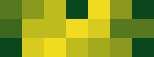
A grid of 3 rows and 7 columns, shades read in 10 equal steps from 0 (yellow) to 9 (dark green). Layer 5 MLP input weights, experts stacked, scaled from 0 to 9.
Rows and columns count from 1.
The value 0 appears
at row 1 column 5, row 2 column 4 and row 3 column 3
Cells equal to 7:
1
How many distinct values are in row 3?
6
